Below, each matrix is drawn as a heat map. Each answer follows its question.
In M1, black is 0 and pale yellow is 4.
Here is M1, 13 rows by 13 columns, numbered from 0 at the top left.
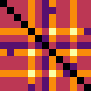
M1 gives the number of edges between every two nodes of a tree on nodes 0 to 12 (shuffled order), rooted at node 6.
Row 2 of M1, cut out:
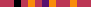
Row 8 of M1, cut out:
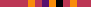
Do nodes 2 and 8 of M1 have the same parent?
yes
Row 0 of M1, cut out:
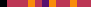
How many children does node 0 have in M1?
0
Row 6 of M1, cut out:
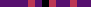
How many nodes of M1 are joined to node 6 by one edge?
9
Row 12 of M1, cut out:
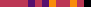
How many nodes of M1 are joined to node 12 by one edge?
2
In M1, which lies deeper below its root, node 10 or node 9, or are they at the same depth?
node 10
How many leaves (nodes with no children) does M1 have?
9
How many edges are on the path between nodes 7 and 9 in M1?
3
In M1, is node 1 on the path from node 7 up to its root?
yes
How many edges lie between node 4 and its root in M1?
2
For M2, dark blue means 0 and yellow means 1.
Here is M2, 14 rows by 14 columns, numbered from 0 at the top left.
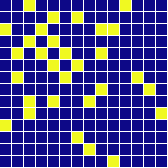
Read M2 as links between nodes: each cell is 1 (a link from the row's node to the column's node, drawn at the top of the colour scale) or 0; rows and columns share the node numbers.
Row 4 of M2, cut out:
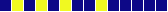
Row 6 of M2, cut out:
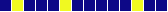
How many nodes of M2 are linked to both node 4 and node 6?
2
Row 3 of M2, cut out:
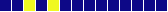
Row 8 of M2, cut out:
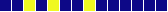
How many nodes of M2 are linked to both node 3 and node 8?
2
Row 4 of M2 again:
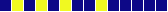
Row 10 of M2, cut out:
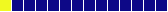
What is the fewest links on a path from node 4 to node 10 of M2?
4
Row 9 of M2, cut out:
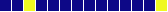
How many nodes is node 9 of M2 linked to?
2
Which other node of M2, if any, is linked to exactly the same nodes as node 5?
node 1
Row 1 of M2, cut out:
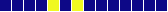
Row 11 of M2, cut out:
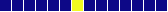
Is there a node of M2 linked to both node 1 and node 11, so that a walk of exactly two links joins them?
yes
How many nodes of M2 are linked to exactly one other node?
4
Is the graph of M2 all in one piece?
yes
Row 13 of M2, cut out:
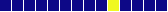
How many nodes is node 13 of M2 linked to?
1
